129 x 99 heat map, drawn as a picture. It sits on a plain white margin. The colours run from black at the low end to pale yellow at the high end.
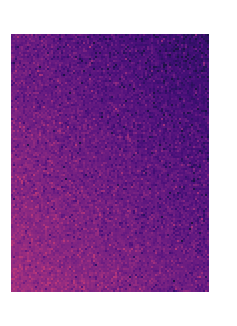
Values rise toward the bottom left. Overall the values sit about 30% of the way up the scale. The top right is the ninth with the lowest average. The halves do not mirror each other. The grain is fine, like static. The bottom left is the ninth with the highest average.
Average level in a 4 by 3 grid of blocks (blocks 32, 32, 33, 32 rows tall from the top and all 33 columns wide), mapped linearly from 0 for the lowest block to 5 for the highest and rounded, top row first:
210 / 321 / 432 / 543
